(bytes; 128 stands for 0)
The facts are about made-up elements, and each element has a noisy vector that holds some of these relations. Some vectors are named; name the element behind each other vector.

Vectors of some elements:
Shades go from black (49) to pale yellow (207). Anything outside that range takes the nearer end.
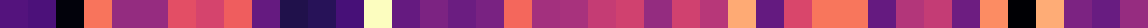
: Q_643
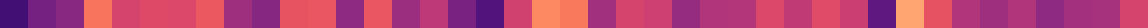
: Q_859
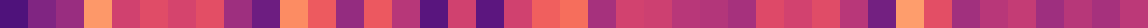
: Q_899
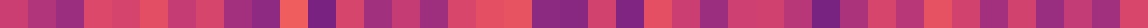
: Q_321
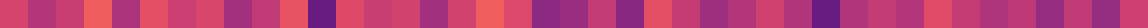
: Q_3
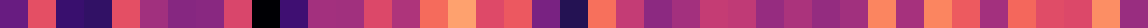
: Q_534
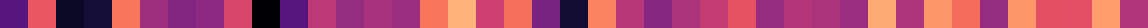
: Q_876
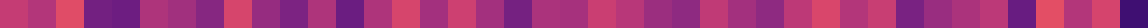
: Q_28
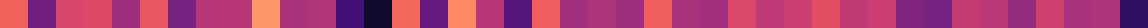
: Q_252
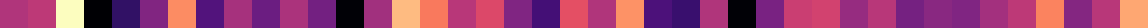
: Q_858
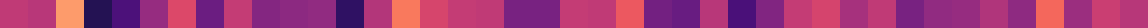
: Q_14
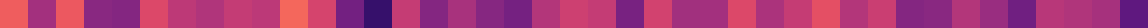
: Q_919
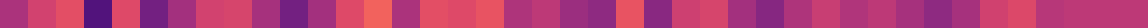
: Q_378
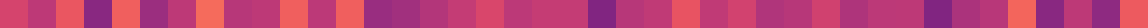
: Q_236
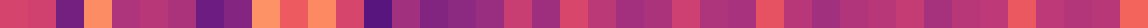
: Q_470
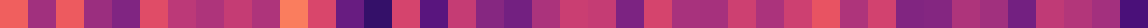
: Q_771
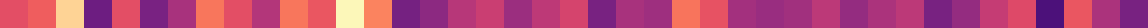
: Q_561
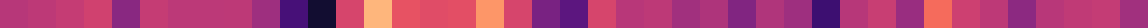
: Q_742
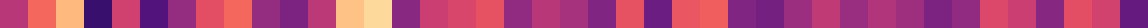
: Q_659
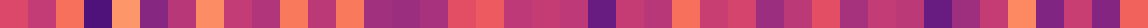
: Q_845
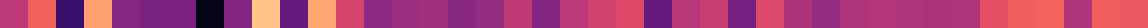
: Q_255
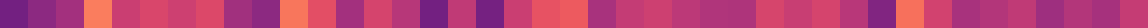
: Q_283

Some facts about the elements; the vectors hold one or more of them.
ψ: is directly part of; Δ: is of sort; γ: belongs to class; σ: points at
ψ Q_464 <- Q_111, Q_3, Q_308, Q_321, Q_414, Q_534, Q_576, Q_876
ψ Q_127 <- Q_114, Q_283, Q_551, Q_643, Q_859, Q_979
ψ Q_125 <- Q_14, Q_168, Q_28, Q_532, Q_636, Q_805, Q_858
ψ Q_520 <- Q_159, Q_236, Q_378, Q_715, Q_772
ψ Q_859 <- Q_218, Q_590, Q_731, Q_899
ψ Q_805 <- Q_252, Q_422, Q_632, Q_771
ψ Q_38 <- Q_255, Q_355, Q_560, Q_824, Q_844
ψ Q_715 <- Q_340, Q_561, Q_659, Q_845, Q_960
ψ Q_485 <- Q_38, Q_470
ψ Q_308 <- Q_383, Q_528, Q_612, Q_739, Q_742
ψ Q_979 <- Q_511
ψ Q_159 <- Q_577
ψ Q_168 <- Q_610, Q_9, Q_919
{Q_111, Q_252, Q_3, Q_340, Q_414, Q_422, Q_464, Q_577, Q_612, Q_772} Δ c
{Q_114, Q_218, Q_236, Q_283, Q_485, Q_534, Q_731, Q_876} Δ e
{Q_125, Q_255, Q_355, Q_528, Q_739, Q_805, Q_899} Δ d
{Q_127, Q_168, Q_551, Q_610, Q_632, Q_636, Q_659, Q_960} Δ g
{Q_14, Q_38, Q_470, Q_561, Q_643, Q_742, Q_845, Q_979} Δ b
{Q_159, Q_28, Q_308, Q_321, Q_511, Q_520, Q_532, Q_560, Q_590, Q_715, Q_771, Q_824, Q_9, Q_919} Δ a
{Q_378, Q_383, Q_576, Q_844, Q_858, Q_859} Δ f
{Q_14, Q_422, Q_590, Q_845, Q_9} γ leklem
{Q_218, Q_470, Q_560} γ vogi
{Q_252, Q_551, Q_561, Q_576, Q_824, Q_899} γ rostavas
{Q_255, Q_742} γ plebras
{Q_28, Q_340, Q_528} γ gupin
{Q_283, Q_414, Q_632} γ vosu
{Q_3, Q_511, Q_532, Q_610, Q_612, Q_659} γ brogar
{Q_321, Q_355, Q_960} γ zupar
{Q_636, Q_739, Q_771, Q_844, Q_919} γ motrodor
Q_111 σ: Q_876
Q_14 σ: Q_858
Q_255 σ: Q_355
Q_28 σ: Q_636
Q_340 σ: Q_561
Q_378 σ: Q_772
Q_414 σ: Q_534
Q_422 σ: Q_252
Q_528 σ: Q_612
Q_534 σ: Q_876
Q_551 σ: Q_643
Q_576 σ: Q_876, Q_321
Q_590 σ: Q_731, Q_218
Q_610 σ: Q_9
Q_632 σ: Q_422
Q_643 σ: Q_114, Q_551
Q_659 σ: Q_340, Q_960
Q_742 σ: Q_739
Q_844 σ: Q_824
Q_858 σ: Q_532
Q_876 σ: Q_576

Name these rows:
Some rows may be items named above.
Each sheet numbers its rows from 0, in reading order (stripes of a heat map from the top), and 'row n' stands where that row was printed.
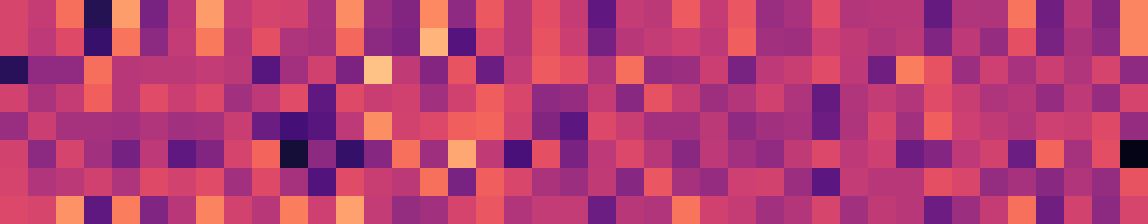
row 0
Q_715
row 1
Q_159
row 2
Q_590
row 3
Q_3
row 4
Q_414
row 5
Q_632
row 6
Q_464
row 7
Q_960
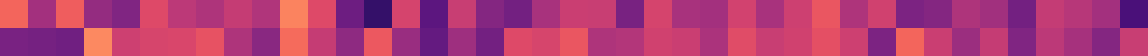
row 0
Q_771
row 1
Q_114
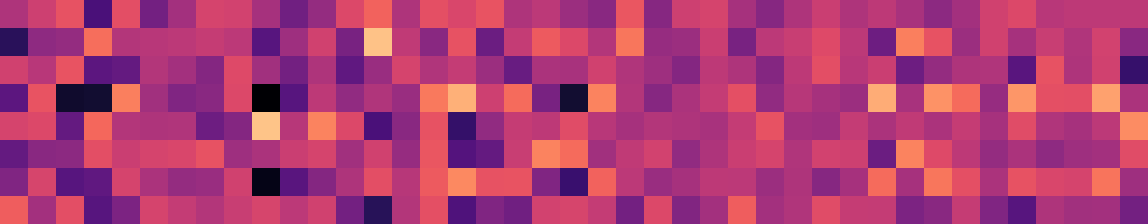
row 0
Q_378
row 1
Q_590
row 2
Q_610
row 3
Q_876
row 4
Q_485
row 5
Q_979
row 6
Q_111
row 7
Q_168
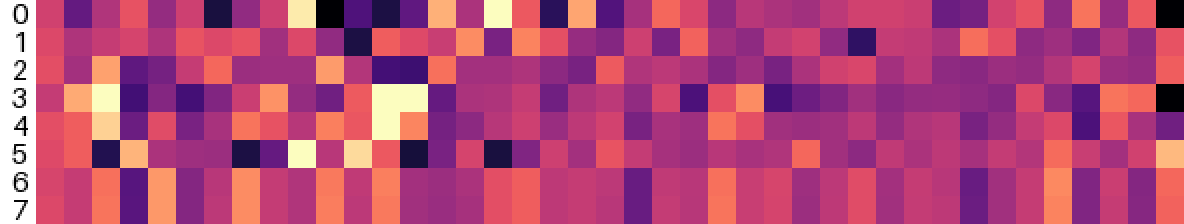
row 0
Q_422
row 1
Q_308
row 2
Q_532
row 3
Q_340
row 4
Q_561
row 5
Q_38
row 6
Q_845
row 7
Q_845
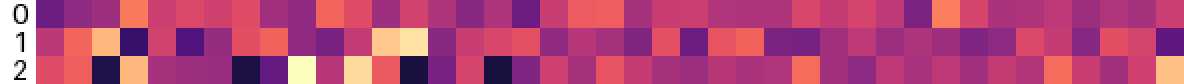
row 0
Q_511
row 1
Q_659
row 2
Q_38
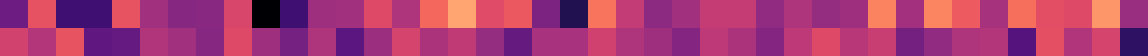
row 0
Q_534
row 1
Q_610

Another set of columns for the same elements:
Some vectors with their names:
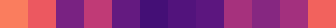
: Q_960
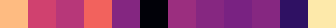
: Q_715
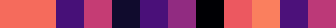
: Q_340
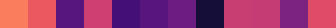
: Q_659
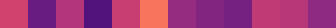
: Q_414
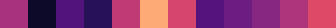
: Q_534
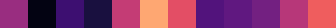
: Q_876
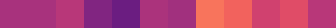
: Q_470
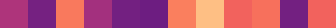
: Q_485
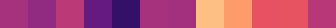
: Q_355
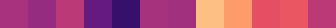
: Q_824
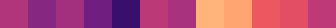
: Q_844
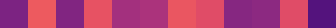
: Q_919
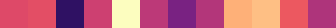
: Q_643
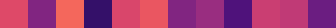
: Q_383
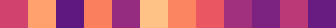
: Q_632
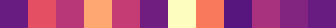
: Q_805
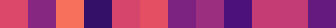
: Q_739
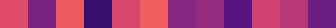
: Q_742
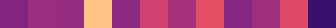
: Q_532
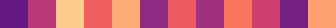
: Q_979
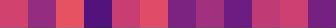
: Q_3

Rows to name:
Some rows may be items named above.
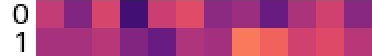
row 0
Q_321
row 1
Q_470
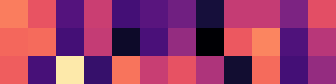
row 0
Q_659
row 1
Q_340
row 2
Q_308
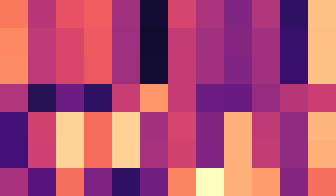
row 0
Q_159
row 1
Q_520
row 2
Q_520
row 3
Q_111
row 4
Q_859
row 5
Q_859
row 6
Q_38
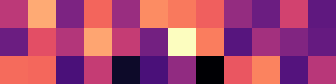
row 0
Q_252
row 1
Q_805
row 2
Q_340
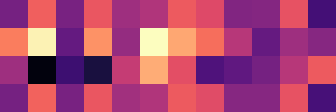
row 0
Q_771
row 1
Q_422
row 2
Q_876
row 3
Q_771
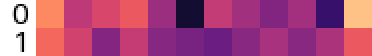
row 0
Q_520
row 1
Q_378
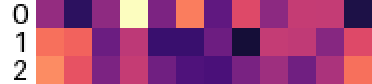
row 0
Q_858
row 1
Q_561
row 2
Q_845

